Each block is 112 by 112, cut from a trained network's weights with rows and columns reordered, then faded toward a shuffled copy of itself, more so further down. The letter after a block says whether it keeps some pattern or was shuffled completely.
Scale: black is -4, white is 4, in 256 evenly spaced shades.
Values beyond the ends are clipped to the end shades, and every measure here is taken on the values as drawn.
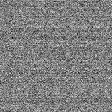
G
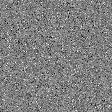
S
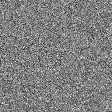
S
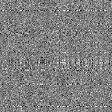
G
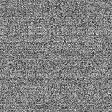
G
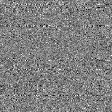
G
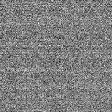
G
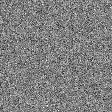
G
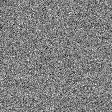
S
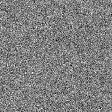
G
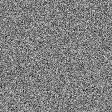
S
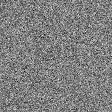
S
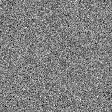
G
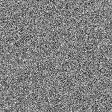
S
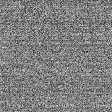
G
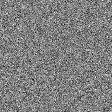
G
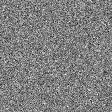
S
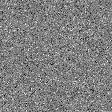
S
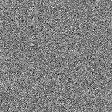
G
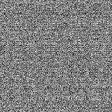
G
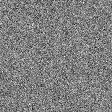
S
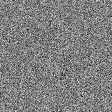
G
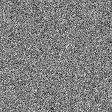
S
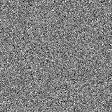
G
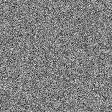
S
